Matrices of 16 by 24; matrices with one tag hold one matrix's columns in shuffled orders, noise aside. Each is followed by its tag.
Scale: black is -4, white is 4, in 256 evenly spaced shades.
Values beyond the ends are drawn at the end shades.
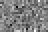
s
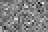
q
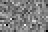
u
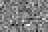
u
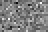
q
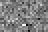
u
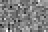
s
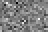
q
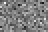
q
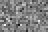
u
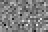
u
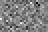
q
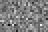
u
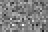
u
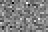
q
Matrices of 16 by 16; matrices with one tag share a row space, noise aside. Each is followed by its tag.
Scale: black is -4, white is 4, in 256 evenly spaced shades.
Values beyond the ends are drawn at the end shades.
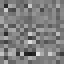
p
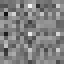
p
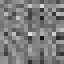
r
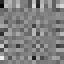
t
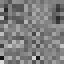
t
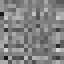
t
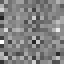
t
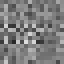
p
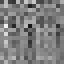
p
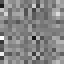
t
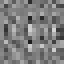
r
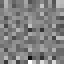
r
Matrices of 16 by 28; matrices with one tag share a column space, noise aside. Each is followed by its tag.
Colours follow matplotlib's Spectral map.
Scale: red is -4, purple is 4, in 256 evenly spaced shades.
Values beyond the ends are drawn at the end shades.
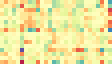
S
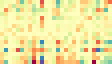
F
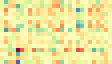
S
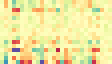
F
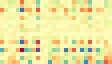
F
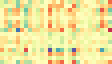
S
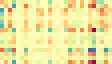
S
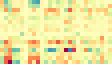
F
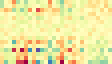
F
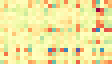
S
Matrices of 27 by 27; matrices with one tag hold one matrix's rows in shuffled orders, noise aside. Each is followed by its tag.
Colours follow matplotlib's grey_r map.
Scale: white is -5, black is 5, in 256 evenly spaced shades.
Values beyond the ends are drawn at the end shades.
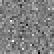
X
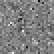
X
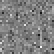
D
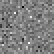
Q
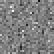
X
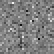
X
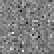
X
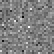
Q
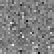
X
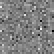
D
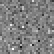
X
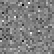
Q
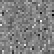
D
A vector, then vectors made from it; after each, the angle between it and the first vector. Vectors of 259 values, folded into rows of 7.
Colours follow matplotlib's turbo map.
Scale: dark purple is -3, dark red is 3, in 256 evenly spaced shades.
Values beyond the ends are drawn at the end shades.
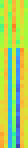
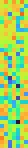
partly aligned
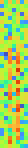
partly opposed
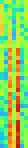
nearly opposite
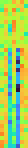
nearly parallel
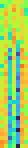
nearly parallel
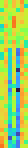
nearly parallel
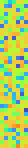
orthogonal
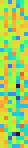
partly aligned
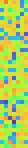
orthogonal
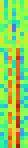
nearly opposite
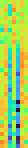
nearly parallel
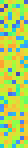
orthogonal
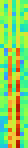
nearly opposite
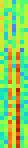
nearly opposite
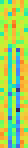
nearly parallel
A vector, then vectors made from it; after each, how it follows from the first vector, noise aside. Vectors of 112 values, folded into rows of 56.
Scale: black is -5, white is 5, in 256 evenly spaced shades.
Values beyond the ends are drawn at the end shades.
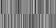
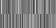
negated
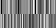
scaled up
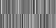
negated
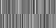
negated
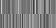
negated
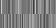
negated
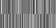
negated
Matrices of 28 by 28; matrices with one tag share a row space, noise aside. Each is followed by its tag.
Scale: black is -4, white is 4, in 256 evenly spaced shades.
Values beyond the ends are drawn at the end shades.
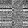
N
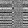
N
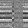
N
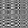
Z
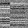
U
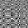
Z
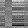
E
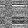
E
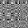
Z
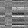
E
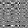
Z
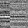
U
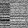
U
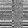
N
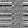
N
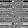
N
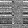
N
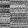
U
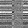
N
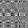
Z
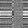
N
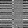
N
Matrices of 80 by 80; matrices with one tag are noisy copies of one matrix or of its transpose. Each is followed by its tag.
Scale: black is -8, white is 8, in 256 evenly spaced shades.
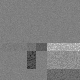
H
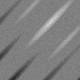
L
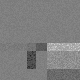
H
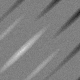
L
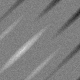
L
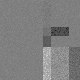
H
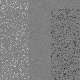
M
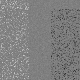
M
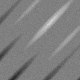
L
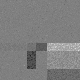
H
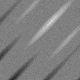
L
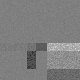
H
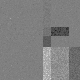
H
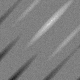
L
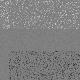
M
